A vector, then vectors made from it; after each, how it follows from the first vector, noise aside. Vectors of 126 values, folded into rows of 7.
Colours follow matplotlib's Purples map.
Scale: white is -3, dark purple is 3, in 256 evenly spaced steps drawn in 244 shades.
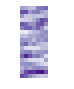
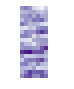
wrapped around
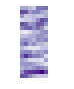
copied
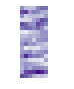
copied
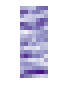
copied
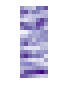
copied
